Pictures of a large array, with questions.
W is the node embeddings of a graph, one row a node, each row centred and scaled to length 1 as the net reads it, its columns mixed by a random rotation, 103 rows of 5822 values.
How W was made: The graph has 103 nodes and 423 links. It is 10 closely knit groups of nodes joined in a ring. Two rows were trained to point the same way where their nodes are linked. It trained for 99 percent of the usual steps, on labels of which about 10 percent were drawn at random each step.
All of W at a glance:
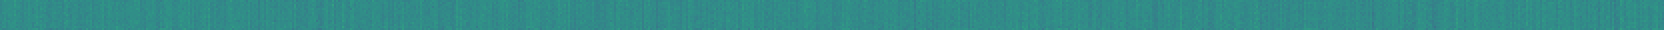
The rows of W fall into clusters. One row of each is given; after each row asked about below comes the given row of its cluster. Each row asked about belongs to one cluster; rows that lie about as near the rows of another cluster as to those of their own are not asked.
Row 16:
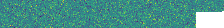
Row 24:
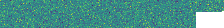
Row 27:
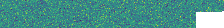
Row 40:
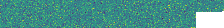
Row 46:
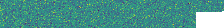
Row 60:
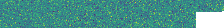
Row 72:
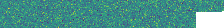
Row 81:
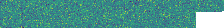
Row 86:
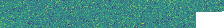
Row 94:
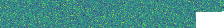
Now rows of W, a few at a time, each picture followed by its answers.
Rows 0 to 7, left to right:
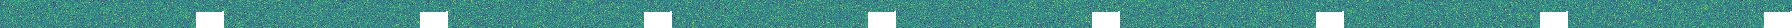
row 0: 72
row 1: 46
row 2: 46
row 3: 40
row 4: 86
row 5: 72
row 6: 72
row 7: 16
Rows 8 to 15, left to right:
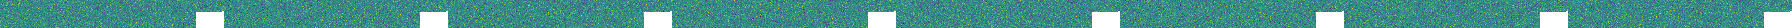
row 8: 60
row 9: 94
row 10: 81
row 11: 24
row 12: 27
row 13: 94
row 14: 40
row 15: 27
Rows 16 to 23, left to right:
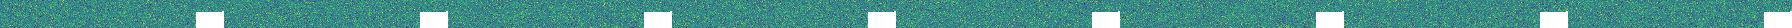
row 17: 72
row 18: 72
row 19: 16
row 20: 46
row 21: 94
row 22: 60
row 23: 72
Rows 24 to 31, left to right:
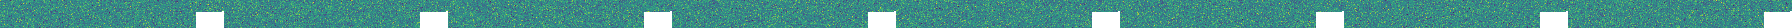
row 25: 72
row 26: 27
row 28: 46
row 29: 27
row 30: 27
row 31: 81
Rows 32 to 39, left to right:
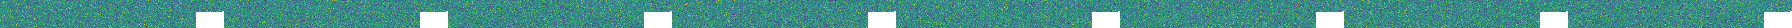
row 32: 81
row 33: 27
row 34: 86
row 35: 24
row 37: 94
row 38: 46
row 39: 86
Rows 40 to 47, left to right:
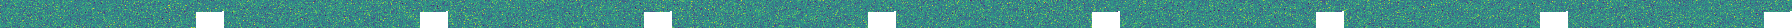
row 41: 72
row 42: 24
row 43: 81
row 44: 16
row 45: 46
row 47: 94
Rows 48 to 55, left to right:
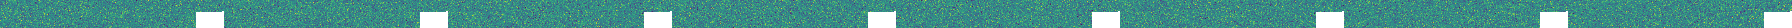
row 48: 81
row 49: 72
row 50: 24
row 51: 27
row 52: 94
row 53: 27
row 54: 46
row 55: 60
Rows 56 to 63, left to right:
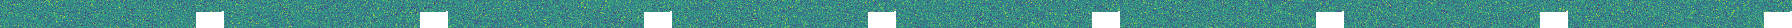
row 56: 24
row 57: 60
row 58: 86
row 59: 27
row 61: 46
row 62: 40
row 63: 81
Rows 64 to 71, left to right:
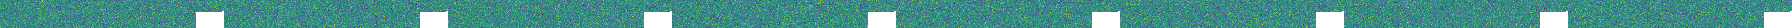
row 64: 94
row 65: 40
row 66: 60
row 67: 16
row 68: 46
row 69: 60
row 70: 60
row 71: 40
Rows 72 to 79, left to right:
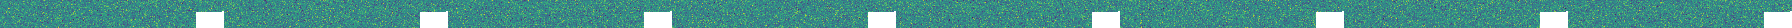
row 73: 27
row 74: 72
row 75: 81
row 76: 72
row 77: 81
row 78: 16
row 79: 86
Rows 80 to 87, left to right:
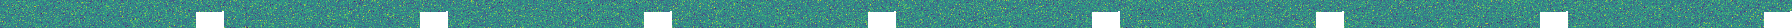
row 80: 72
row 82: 46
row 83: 81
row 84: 27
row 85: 81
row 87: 60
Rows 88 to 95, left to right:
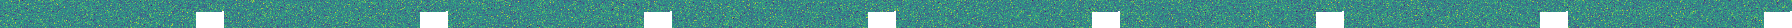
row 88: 60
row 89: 94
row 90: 46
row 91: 40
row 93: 24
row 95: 81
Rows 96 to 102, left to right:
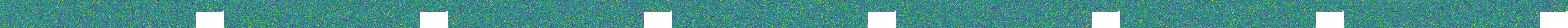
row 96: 24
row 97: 81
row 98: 94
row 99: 16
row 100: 60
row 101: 16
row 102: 60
